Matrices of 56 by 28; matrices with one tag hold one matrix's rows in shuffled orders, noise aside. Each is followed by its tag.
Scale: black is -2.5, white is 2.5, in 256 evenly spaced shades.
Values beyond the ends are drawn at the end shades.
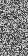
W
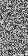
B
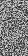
B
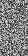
B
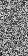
W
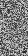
W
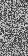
B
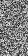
W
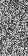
B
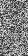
W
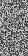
B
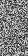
B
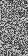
B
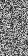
W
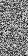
W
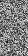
W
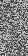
W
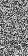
W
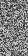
W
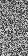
B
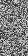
W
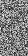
B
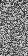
W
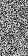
B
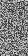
B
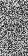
B
